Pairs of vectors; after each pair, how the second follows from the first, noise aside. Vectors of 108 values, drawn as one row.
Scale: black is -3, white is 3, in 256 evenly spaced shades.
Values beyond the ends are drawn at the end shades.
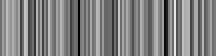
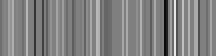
partly zeroed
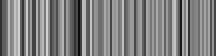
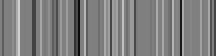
partly zeroed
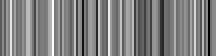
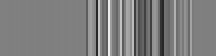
partly zeroed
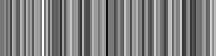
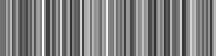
sign-scrambled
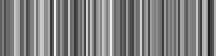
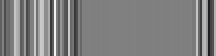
partly zeroed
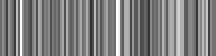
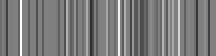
partly zeroed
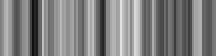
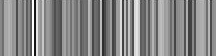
sign-scrambled
